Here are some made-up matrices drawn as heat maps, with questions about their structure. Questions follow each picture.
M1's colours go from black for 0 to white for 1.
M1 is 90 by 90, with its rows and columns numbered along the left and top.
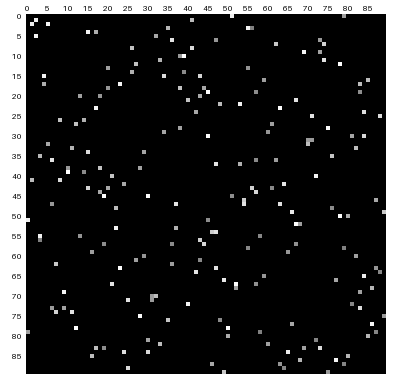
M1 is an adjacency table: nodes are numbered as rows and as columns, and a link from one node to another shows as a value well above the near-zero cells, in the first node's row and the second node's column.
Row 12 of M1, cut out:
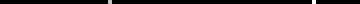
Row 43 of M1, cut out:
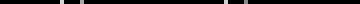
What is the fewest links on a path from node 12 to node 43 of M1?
3
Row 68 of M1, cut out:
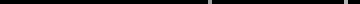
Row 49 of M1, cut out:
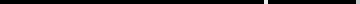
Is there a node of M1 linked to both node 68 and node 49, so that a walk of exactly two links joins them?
no
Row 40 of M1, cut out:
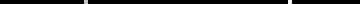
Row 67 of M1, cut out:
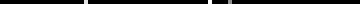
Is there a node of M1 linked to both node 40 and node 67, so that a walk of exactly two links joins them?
yes
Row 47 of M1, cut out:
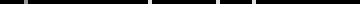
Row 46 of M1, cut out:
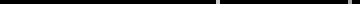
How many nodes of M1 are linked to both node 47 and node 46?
1
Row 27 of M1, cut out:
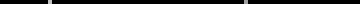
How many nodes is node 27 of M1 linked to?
2
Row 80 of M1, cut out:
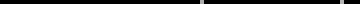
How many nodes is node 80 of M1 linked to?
2
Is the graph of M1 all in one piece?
yes
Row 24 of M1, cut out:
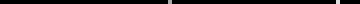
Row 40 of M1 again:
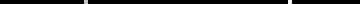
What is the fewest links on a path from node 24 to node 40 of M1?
5
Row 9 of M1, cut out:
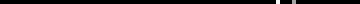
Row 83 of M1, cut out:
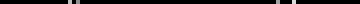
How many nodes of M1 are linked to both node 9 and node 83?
2
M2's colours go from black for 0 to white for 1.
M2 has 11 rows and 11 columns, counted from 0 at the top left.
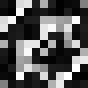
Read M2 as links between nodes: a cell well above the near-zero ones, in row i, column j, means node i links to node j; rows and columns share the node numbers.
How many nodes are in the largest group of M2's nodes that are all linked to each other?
4
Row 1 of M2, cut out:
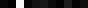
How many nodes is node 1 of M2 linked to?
1
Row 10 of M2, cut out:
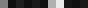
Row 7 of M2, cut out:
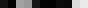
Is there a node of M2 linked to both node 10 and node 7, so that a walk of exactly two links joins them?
no
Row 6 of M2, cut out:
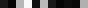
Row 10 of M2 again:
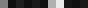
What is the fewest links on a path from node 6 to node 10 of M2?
1
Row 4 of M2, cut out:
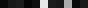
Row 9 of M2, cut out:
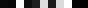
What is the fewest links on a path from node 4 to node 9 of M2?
2
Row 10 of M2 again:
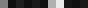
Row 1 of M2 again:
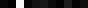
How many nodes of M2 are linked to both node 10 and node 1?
0
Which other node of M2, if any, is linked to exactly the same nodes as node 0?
node 6
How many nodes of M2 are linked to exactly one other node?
1
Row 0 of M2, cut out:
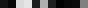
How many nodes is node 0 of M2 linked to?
4
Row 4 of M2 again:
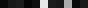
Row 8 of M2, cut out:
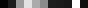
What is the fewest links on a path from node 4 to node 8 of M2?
1
